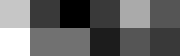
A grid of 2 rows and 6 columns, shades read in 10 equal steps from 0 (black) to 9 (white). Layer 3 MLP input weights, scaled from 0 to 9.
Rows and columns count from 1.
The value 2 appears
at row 1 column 2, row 1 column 4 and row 2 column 6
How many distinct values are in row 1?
5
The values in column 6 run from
2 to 3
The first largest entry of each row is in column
1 1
